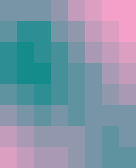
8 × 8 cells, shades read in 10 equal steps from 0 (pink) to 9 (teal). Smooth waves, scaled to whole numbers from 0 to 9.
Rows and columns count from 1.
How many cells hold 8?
6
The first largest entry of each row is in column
1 2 2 2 3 3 7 7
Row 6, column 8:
5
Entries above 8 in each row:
0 0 1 2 0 0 0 0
